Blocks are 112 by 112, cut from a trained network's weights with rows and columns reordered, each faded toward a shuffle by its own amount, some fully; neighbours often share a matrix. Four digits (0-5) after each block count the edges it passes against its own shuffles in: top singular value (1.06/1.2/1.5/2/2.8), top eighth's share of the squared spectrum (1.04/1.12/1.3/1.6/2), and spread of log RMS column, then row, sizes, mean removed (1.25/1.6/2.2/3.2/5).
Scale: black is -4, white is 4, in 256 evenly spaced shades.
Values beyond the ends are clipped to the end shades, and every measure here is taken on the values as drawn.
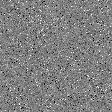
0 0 0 0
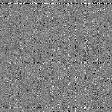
4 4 3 2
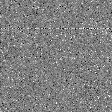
3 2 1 1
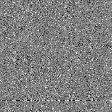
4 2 1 2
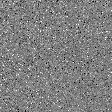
2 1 0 0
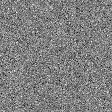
0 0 0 0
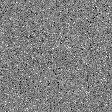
0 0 0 0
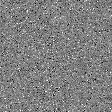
0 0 0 0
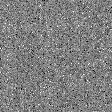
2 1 0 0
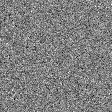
1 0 0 0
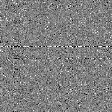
4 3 2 2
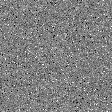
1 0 0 0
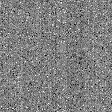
2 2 0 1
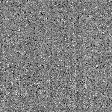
2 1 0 1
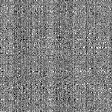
4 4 1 3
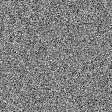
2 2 0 0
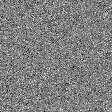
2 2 0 0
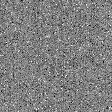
1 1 0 0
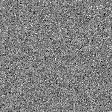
1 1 0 0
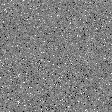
0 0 0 0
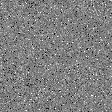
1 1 0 0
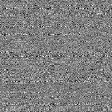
4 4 1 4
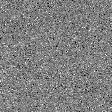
2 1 0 1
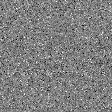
2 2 0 1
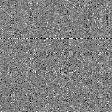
4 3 2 2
